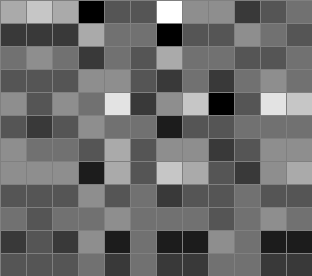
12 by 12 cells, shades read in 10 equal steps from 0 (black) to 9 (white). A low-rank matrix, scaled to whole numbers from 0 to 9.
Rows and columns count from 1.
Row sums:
53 38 46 43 57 40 50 54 39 48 30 35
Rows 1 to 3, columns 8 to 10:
5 5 2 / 3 3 5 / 4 4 3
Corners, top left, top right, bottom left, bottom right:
6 4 3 2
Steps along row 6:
down up up down same down up same up same same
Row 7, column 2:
4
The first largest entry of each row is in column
7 4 7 4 5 4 5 7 4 5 4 4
